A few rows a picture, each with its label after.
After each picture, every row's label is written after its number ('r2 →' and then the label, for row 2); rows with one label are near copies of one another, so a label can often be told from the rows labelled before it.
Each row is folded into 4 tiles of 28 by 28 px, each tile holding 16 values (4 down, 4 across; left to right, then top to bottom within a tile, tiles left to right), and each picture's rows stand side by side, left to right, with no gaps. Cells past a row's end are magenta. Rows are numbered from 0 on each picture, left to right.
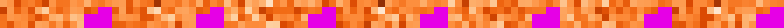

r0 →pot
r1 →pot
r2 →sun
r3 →pot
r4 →sun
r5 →sun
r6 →pot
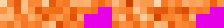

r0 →sun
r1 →sun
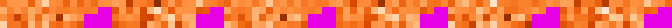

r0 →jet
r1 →pot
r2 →jet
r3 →pot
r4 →jet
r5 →pot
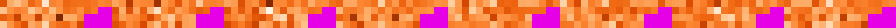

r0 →jet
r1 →pot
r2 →pot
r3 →jet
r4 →sun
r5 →sun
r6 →pot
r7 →jet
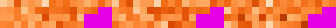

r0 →sun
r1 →sun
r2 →jet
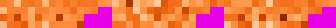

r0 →jet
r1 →sun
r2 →jet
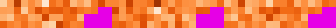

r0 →sun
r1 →pot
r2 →sun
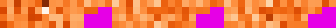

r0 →pot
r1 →sun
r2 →sun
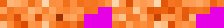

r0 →jet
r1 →sun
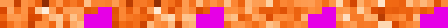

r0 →pot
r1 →pot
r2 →sun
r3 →sun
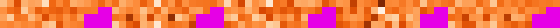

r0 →sun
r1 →jet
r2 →sun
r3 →pot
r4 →jet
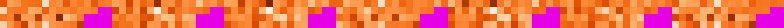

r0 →jet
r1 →pot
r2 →pot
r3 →jet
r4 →pot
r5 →pot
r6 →jet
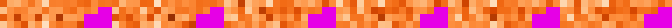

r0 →jet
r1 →jet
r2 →sun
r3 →sun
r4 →sun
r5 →sun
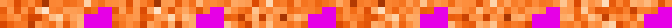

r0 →pot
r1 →pot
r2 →jet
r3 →pot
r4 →jet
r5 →sun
